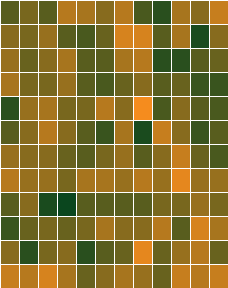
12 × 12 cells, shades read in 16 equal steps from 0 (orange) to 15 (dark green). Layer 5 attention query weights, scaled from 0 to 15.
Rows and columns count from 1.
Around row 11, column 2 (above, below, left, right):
9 4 7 8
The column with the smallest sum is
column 7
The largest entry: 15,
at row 9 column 4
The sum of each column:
93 92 85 93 109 98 75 76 103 77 96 94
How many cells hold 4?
11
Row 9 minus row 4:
5 -1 6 9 0 -1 1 3 -2 -1 -6 -4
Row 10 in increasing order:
2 4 5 5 7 7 8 8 9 9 10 12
